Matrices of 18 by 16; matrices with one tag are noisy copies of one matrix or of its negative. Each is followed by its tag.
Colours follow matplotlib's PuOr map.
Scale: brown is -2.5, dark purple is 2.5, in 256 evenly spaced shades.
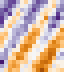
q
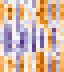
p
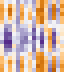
p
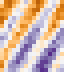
q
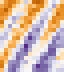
q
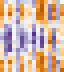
p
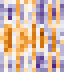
p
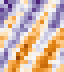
q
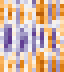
p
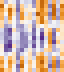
p
